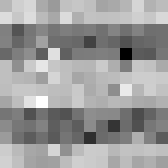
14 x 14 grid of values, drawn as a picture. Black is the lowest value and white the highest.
Calmest part: centre. Slope: none. Ninth with the highest average: middle left. Average level on the scale: 60%. Stripes: horizontal, repeating 2 times.
